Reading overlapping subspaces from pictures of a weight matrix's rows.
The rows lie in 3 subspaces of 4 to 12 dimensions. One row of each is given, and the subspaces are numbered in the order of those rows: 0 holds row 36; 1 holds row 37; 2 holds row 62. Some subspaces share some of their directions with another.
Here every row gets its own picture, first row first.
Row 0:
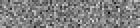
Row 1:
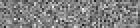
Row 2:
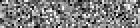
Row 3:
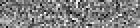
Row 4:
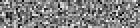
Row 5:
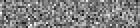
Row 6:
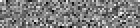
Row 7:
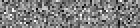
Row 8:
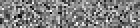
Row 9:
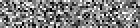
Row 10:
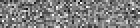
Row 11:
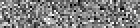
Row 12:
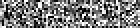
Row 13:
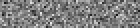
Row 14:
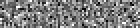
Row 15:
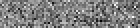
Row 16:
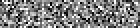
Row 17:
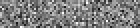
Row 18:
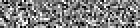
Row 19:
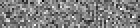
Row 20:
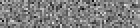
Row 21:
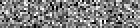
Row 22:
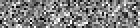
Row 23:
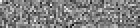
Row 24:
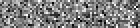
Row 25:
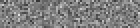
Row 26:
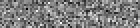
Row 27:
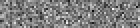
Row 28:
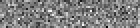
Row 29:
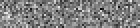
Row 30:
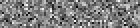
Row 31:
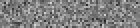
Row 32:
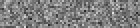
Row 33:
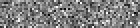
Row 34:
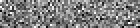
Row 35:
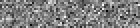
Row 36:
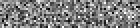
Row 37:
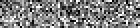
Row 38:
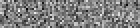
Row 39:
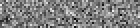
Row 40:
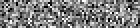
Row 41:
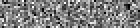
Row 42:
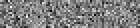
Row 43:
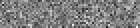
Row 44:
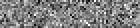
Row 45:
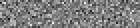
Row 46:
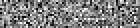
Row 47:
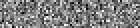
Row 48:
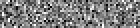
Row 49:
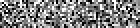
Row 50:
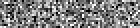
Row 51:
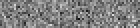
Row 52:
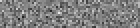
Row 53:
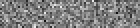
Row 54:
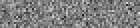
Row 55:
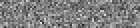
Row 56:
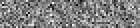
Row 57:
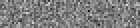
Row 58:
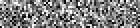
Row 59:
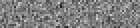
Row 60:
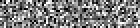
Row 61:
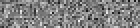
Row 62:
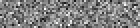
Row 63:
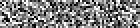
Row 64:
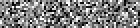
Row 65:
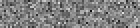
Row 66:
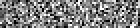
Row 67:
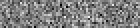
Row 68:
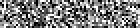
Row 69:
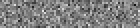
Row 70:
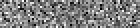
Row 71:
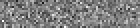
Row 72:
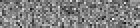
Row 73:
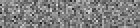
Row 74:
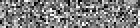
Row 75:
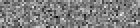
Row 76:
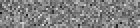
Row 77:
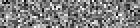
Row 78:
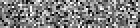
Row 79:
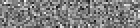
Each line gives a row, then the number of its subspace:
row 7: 1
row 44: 2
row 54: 1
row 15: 0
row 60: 1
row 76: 1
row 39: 1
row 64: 2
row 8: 1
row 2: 0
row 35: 1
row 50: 1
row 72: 1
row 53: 0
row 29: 1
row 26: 1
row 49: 0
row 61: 1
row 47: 0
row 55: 0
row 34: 1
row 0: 1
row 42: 1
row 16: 1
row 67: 0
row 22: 2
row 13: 1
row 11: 0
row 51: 1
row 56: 0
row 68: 1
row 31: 1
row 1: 0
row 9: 0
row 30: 1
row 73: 1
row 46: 1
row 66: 0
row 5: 1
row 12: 1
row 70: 0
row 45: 1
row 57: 1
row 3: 1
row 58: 1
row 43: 0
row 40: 1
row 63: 0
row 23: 1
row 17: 1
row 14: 1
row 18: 1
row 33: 0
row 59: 2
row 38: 1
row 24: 0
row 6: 1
